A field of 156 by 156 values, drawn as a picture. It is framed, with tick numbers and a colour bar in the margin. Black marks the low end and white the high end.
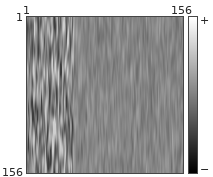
Streaks run downward. A few values lie far out on both sides of the bulk. The right part is calmer, past a seam about 30% of the way across. On average the colour sits 50% of the way up the scale. No overall slope runs across the table.
